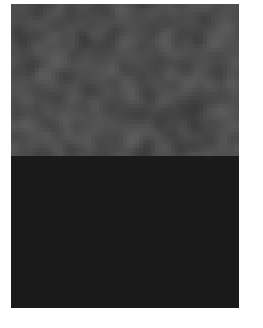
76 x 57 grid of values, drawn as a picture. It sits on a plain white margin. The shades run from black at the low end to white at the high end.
The table splits into 2 rows of 1 panel. Panel 1,1: low, blotchy, faint in contrast. Panel 2,1: very low, flat.
